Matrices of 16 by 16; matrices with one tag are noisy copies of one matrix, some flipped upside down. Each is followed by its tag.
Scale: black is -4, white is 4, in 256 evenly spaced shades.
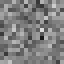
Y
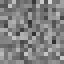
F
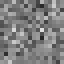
Y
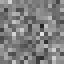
Y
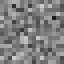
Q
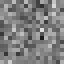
Y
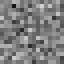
Q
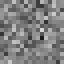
Y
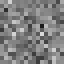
Y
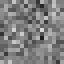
Y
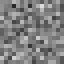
Q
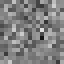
Y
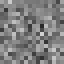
Y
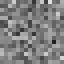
F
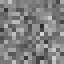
Y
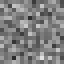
Q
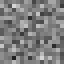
Q
